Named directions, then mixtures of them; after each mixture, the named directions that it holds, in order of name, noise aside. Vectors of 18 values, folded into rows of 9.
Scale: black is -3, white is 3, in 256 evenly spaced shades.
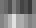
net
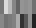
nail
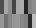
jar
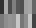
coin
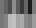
net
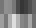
nail, net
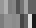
jar, nail, net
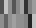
jar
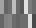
jar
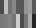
coin, nail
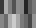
jar, nail, net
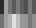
coin, jar, net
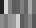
coin, jar, nail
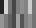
coin, jar, net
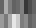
jar, nail, net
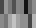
jar, net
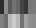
coin, jar, net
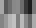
coin, net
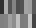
coin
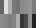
nail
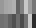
jar, nail, net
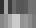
coin, jar, net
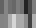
jar, net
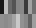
coin, jar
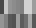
coin, net
